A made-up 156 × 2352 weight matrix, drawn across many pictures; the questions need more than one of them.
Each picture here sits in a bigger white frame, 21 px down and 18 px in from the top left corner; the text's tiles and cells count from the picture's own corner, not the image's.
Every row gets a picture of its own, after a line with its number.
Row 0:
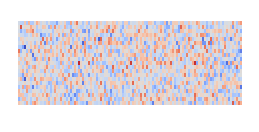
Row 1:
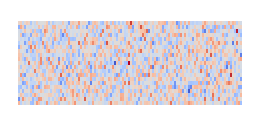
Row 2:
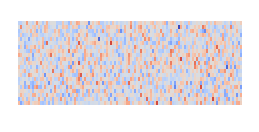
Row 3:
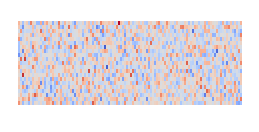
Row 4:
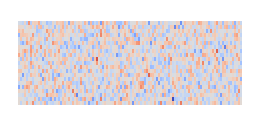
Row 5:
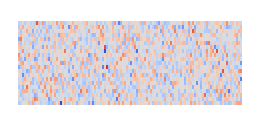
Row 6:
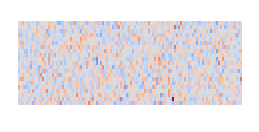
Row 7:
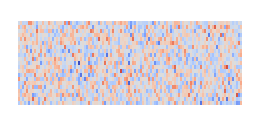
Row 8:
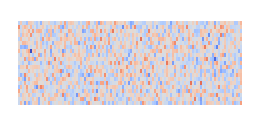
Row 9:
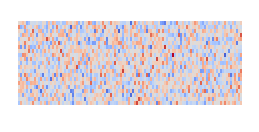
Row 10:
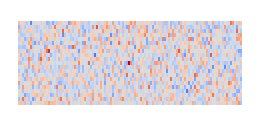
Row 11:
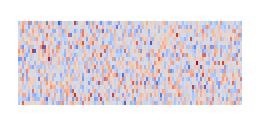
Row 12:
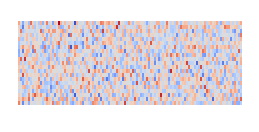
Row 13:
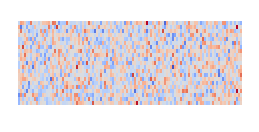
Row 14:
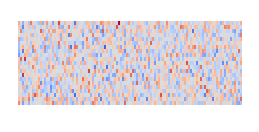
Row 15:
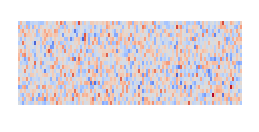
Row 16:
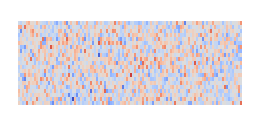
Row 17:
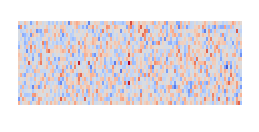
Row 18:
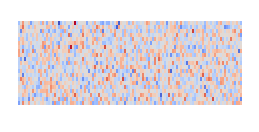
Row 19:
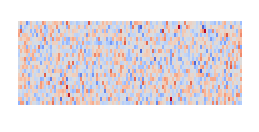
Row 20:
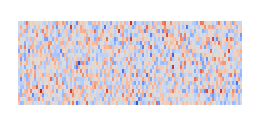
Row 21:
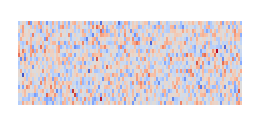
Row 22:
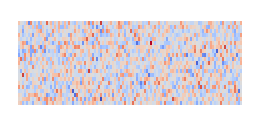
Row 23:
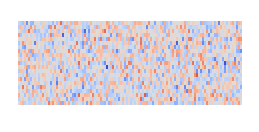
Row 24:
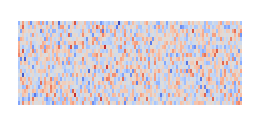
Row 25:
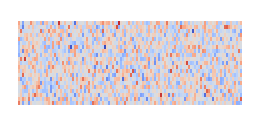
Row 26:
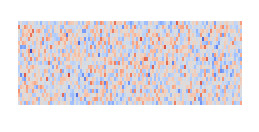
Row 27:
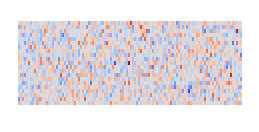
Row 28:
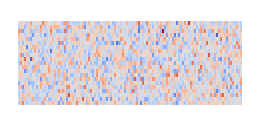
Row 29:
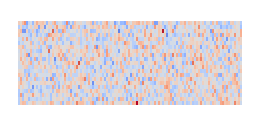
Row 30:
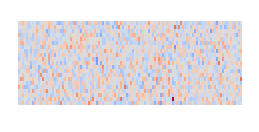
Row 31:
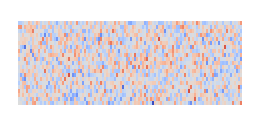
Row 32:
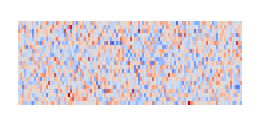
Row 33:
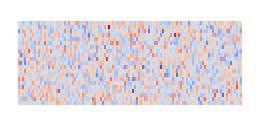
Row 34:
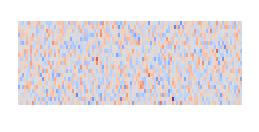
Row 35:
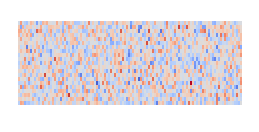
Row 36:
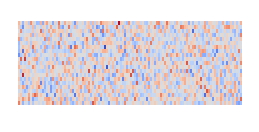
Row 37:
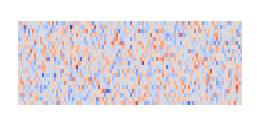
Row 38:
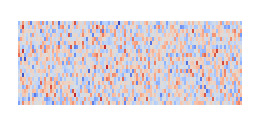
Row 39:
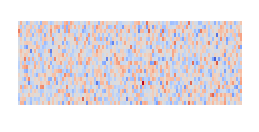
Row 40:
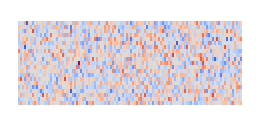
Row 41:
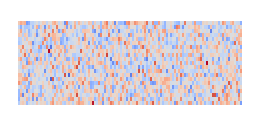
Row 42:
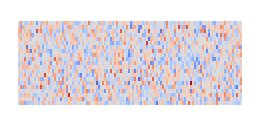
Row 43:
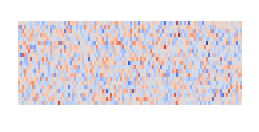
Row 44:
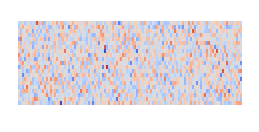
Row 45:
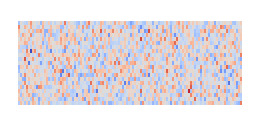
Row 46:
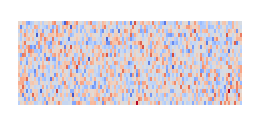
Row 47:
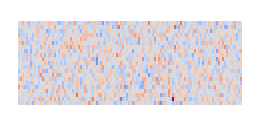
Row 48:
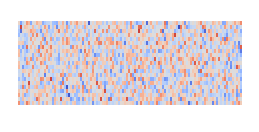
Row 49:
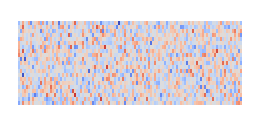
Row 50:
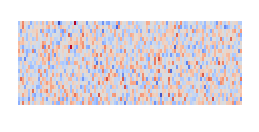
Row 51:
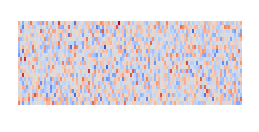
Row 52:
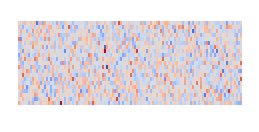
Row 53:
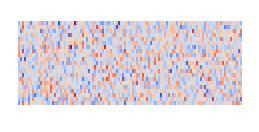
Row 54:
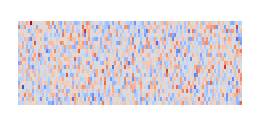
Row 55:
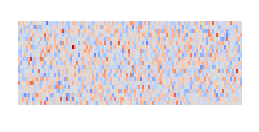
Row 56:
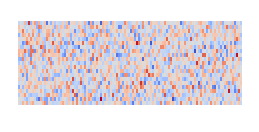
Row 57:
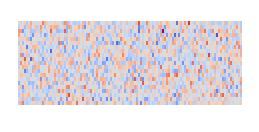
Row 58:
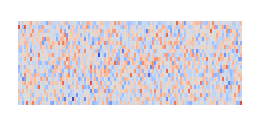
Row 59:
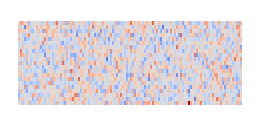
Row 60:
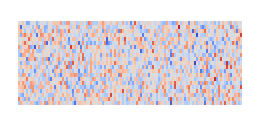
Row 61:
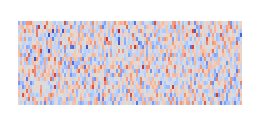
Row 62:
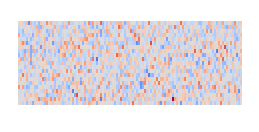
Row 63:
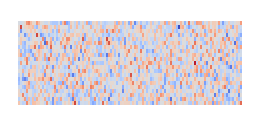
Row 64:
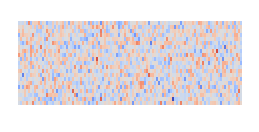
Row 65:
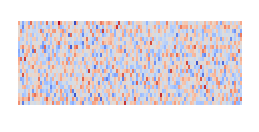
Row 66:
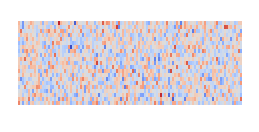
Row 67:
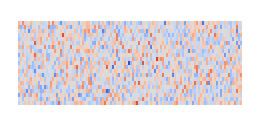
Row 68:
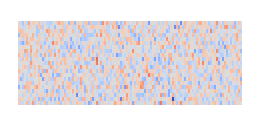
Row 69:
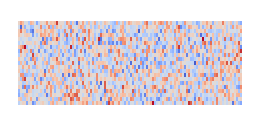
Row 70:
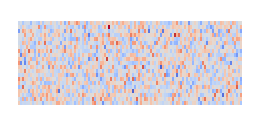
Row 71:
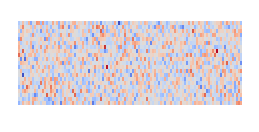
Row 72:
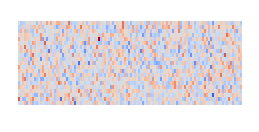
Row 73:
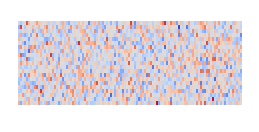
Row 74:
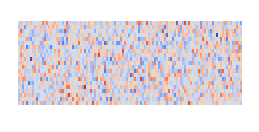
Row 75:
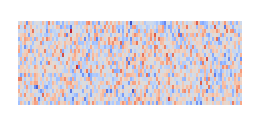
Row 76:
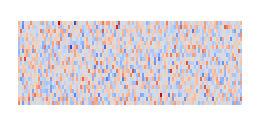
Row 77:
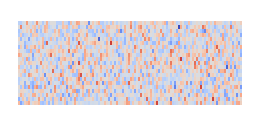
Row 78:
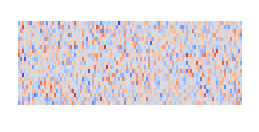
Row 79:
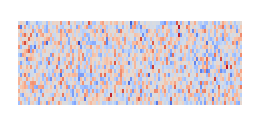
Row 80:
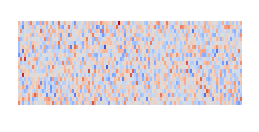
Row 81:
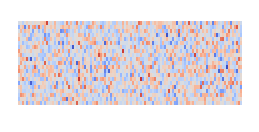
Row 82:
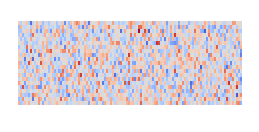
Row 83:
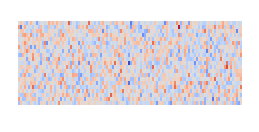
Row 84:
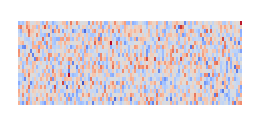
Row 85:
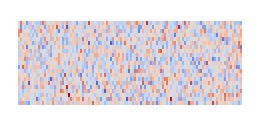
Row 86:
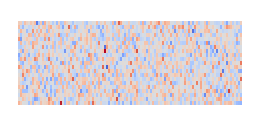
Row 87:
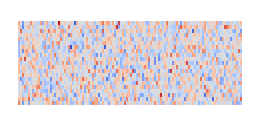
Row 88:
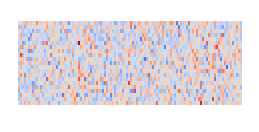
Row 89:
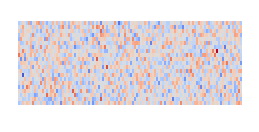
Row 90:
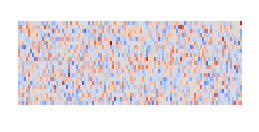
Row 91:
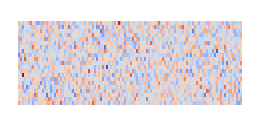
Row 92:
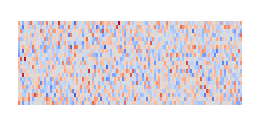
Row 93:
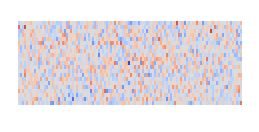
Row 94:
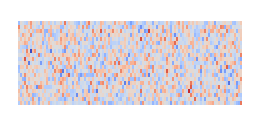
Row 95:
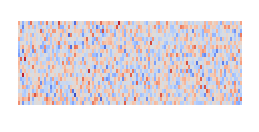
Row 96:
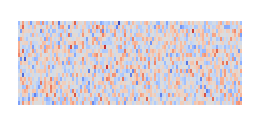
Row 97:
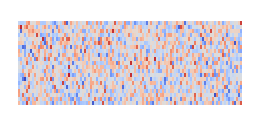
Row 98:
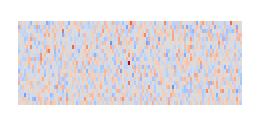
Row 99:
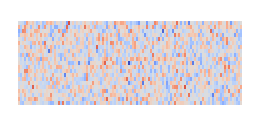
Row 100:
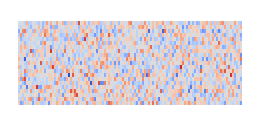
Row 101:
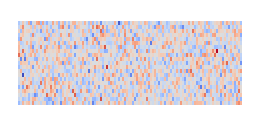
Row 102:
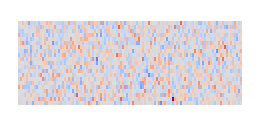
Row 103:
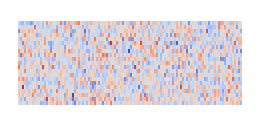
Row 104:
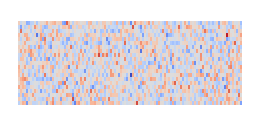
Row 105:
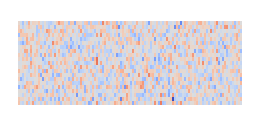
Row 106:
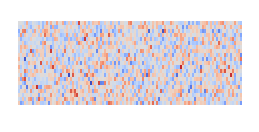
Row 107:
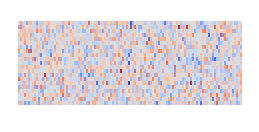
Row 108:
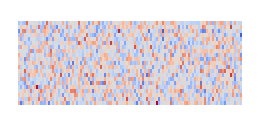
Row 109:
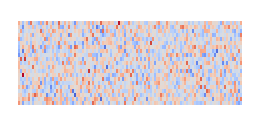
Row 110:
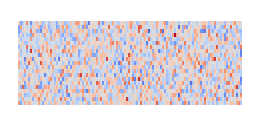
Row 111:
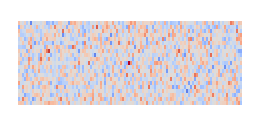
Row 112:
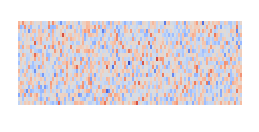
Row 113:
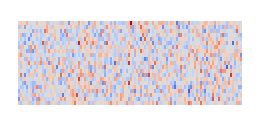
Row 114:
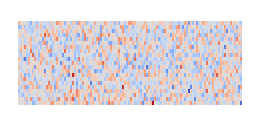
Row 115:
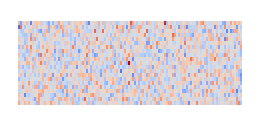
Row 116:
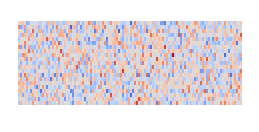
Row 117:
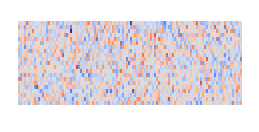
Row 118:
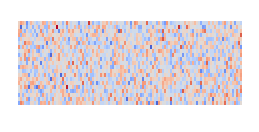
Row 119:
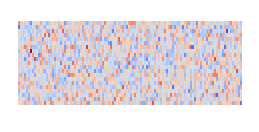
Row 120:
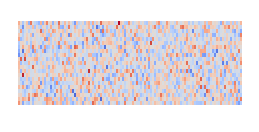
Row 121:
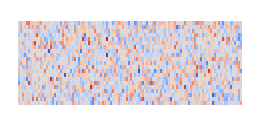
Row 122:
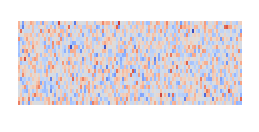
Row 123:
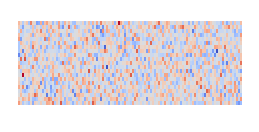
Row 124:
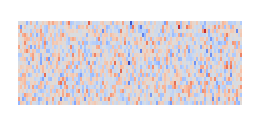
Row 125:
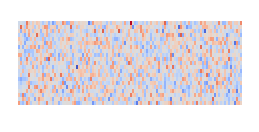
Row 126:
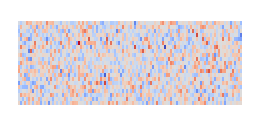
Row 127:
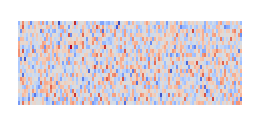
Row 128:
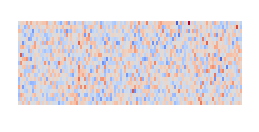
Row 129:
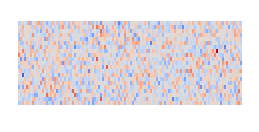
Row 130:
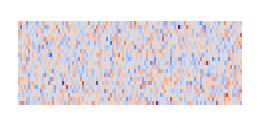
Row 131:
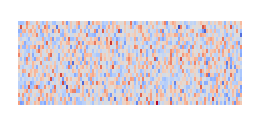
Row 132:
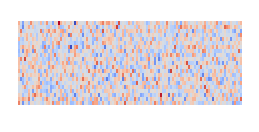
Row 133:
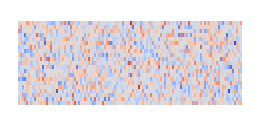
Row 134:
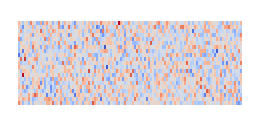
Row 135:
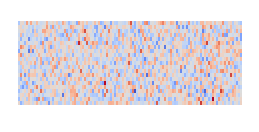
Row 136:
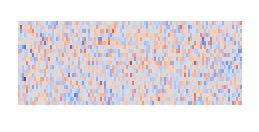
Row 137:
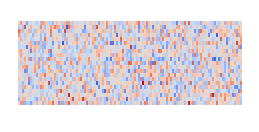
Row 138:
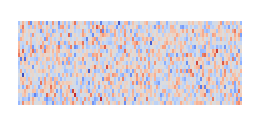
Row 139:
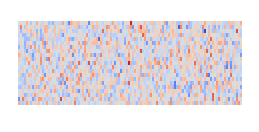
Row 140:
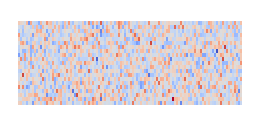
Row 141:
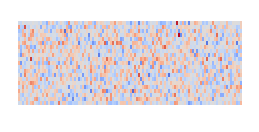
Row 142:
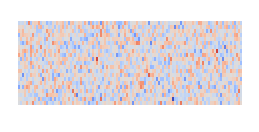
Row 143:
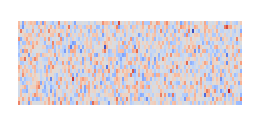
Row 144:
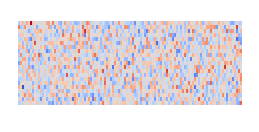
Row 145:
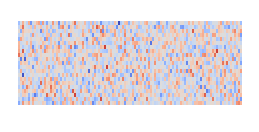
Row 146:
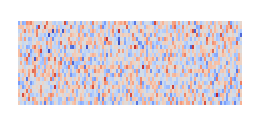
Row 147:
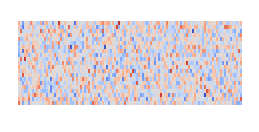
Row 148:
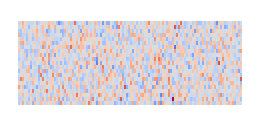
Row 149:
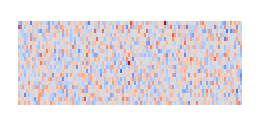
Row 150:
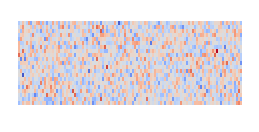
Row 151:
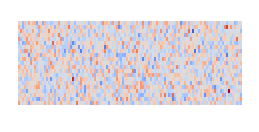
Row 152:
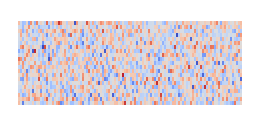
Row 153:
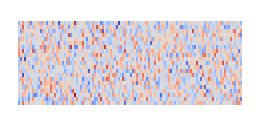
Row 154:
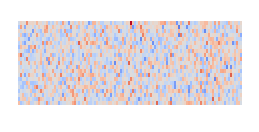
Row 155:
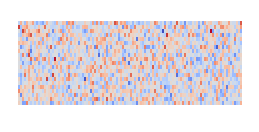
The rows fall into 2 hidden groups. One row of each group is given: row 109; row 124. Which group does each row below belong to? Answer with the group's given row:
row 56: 109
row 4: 109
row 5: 109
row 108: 124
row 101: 109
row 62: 109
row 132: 109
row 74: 124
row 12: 109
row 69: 124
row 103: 124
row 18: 109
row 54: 124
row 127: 109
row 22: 109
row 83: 124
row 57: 124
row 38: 109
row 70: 124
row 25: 109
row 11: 109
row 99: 124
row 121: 124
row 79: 124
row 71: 109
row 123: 109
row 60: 124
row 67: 124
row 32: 124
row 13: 124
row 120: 109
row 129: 109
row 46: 124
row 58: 124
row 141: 124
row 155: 124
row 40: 124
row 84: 124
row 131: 124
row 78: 109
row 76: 109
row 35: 124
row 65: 109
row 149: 124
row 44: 109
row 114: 124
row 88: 124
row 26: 124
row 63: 124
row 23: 124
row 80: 109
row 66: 109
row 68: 109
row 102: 109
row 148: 109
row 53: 109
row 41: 124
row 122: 109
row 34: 109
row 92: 109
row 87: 109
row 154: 124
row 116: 124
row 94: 124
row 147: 109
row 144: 124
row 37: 124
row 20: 124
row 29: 124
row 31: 124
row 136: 124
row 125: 124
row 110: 124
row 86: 109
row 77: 124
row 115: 124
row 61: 124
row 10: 124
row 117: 124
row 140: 109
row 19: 124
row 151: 109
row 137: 124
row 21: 109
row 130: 124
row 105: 109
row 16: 124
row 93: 124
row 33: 124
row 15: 124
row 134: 109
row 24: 109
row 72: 124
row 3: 109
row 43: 124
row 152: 109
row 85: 124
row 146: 124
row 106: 124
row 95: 109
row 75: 124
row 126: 124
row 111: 124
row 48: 124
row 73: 124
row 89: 109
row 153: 109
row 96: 109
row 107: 124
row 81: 124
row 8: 124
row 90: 124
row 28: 124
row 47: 109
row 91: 109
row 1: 124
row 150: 109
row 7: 124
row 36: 109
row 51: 109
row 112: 124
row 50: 109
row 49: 109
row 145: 109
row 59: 124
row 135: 124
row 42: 124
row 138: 109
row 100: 124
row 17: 124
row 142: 109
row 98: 124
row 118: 124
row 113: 124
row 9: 124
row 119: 124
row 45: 124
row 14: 109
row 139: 124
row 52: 109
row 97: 124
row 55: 124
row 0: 124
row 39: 124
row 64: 109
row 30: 109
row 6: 109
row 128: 124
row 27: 124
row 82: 124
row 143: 109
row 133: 124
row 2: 124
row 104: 124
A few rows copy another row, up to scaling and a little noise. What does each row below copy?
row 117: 75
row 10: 111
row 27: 1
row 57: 28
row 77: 2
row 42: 35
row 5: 44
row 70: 33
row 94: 45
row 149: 115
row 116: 9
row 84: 90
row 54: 144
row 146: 61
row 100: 106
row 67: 112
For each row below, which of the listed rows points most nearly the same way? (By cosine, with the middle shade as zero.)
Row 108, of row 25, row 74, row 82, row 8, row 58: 82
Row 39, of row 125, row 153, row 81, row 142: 81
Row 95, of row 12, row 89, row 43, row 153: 12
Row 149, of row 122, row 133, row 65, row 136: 133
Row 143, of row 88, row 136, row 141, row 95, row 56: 95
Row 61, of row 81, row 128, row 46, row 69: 81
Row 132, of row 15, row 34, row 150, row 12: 12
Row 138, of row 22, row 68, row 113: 68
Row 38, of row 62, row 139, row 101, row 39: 101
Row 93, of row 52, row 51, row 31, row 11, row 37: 31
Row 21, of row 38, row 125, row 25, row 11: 38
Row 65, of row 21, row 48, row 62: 62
